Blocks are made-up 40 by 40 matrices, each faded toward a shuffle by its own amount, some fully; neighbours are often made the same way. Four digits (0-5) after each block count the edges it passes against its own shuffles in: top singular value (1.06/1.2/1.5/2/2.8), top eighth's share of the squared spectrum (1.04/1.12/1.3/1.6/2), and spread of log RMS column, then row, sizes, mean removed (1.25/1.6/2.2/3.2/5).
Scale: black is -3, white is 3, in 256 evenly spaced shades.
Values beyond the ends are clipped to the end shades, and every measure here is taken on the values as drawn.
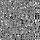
3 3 2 1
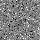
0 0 0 0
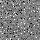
1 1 1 0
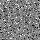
0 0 0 0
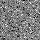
0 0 0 0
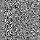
1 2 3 0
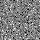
0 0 0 0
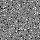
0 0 0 0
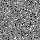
0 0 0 0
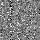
1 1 2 0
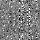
1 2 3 0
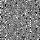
1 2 2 0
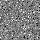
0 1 0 0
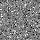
1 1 0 0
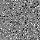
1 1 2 0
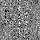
1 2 2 0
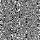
1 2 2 0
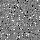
0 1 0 0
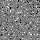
2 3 1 0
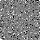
2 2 1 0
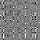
4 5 3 2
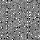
3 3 2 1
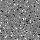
2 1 0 0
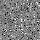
2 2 1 0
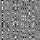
4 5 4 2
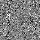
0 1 2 0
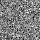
0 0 1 0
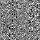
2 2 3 0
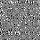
3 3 1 2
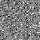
3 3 1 1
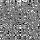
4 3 2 2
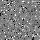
2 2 0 0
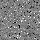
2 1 0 0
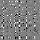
4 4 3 2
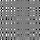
5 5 4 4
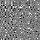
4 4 2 1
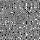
3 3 1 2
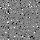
2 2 0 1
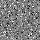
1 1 0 0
